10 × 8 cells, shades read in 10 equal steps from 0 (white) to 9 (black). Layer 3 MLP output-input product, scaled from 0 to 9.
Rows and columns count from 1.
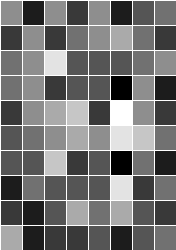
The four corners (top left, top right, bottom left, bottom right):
4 5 3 5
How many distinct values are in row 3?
4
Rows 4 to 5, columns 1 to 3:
5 4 7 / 7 4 3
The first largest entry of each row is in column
2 1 4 6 1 1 6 1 2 2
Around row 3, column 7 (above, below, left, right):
5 4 6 4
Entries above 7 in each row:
2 0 0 2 0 0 2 1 1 2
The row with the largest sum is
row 10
